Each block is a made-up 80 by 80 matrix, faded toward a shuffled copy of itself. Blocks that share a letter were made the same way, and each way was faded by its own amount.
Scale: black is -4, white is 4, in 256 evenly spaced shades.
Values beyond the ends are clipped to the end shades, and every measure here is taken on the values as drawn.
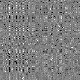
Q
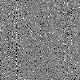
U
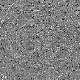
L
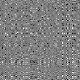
Q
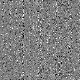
U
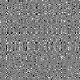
Q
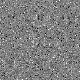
L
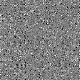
L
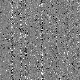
U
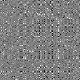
Q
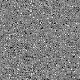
L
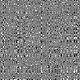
Q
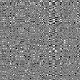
Q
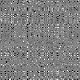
Q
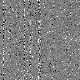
U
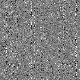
U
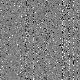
U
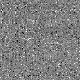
L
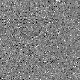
L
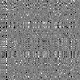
Q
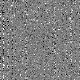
U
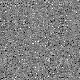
L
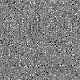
L
